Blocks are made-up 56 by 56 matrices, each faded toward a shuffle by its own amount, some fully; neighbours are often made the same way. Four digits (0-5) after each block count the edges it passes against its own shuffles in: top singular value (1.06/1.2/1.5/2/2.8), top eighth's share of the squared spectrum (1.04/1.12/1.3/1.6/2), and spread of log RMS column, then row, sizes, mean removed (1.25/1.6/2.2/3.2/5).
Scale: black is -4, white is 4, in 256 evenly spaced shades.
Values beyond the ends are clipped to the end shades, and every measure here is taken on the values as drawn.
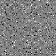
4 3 1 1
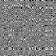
4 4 2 3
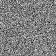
0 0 0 0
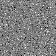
0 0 0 0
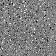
0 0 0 0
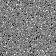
0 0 0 0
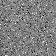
0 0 0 0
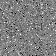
0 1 0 0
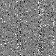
1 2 2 0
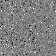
1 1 1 0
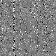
2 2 2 0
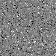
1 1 1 0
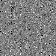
1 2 2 0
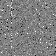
2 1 1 0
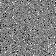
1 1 1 0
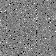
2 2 1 0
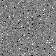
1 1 1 0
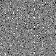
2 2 2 0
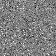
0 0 0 1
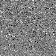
0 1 0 2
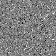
0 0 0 0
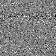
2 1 0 2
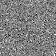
1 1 0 1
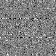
2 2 0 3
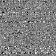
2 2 0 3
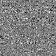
1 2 0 3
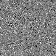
0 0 0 1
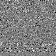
1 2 0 3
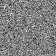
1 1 0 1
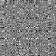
4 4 2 2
